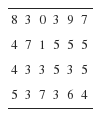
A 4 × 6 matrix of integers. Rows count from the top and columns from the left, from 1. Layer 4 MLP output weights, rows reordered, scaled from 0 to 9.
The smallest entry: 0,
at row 1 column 3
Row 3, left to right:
4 3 3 5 3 5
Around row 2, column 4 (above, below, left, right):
3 5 1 5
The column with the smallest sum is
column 3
